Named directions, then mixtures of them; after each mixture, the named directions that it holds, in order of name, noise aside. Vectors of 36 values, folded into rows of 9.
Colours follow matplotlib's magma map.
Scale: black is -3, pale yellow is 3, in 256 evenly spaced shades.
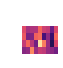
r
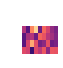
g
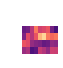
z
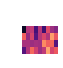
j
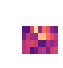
g, z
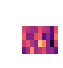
r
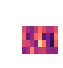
r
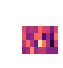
r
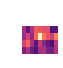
r, z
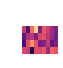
g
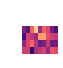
g, z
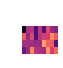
j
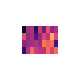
j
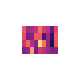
r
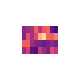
z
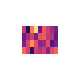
g
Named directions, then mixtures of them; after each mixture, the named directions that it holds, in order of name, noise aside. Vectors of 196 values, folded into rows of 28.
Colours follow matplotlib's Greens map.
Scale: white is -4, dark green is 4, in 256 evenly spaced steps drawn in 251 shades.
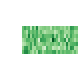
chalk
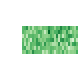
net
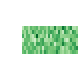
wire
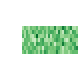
wire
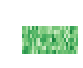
chalk, net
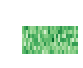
chalk, net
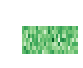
chalk, net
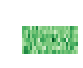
chalk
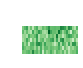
net, wire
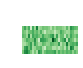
chalk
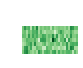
chalk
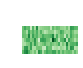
chalk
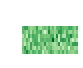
chalk, net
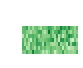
net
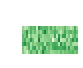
chalk, net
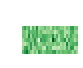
chalk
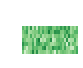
chalk, net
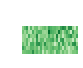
net, wire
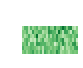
net, wire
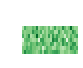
chalk, wire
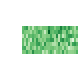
net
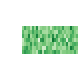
chalk, wire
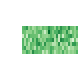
net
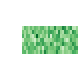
wire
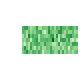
chalk, net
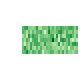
chalk, net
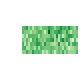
net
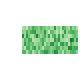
net, wire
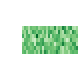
wire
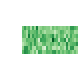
chalk
